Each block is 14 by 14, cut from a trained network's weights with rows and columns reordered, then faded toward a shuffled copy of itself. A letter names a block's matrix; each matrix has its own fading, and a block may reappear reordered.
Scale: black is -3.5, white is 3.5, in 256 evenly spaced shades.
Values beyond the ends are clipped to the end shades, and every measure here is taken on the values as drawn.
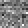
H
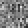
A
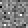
H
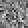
A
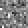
H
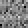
H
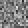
A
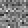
H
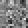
A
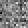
A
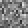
A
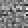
H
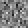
A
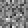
A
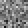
A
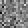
A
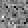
H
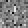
H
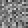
A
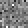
H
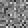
A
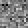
H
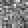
A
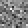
H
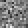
A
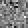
H
